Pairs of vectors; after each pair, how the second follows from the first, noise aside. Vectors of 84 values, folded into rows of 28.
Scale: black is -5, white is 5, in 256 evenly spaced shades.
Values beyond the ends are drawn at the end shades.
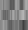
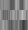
copied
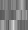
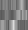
copied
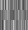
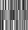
scaled up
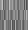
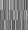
copied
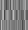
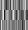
scaled up
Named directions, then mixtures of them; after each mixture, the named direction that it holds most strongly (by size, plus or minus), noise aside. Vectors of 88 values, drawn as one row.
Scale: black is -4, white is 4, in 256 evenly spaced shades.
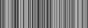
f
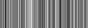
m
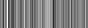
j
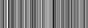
j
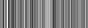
j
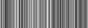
f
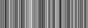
m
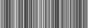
f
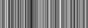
m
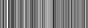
j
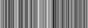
f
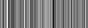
j
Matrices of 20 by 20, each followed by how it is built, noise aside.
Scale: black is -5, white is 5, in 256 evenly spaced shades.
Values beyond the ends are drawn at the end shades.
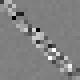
banded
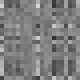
low rank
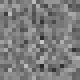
low rank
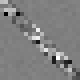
banded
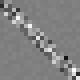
banded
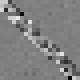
banded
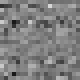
low rank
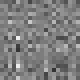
low rank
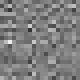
low rank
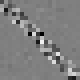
banded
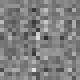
low rank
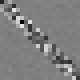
banded
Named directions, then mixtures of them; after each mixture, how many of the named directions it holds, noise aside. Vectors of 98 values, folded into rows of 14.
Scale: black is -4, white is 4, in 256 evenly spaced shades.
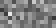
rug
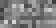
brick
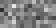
two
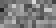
two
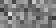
one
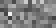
one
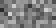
two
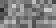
two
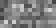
one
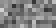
two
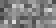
one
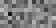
one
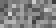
two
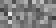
one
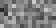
two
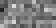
two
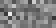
one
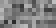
one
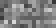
one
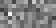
one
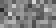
two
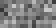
two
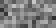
two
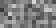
two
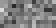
two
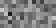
one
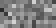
two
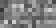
one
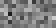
one
